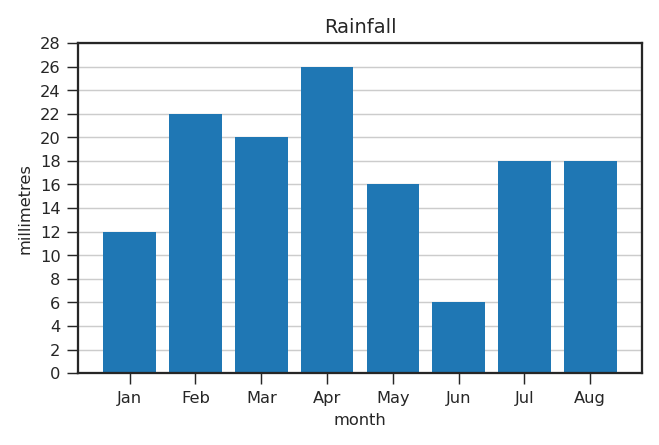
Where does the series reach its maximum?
Apr
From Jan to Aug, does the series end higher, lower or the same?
higher
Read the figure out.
Title: Rainfall
x-axis: month, ticks Jan Feb Mar Apr May Jun Jul Aug
y-axis: millimetres, ticks 0 2 4 6 8 10 12 14 16 18 20 22 24 26 28
Values:
12 22 20 26 16 6 18 18
